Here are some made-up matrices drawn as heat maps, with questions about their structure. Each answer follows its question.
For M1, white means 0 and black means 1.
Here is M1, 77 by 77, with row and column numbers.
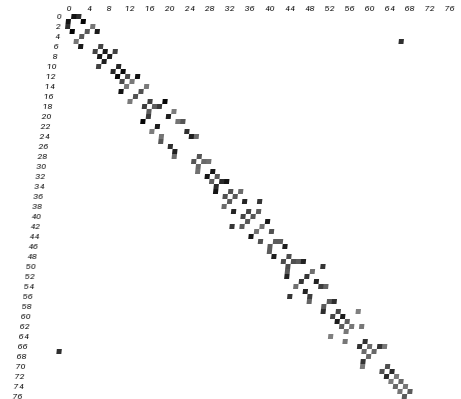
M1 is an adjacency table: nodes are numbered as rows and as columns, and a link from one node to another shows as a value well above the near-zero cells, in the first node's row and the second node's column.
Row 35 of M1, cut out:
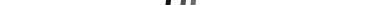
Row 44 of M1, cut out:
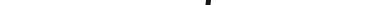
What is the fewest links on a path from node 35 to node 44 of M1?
6
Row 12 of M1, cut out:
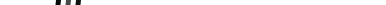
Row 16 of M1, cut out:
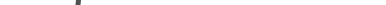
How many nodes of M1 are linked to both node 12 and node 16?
1
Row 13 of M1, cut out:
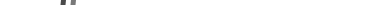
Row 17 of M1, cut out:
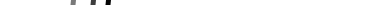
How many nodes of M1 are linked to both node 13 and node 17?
1
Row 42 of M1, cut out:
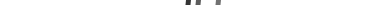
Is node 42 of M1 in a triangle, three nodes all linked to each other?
yes
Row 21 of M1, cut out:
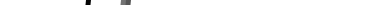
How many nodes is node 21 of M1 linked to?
3
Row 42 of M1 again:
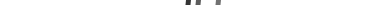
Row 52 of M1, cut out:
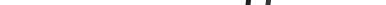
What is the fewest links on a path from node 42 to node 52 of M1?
6
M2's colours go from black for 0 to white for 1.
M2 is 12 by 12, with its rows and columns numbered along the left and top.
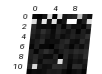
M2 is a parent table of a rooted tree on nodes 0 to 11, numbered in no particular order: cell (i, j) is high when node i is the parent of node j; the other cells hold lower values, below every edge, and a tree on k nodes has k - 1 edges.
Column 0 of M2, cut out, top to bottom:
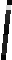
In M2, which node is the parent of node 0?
1
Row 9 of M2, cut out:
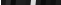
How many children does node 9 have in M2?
1
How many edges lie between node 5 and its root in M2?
3
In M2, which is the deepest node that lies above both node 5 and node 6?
0
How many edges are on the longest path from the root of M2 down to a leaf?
4
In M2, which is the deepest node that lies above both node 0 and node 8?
1
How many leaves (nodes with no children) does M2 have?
8
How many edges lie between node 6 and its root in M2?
4
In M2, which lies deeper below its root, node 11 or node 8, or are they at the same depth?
the same depth
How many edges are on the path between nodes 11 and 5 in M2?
3
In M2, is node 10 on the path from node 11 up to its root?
yes
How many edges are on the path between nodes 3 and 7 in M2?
3
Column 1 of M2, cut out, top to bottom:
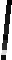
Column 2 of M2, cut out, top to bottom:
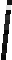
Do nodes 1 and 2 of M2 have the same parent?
no
